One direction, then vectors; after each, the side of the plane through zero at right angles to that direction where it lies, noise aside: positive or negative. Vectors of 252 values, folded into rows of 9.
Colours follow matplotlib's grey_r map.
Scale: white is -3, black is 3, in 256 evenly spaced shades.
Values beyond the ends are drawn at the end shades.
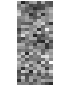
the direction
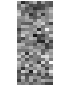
positive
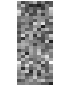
positive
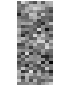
negative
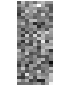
negative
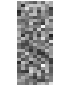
negative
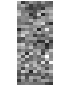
positive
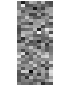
positive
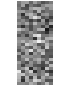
negative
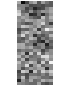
positive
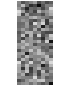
positive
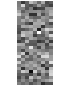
positive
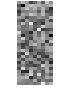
negative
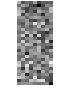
positive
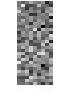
positive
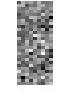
negative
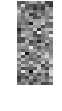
positive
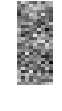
negative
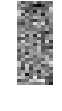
positive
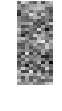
negative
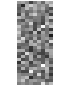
negative
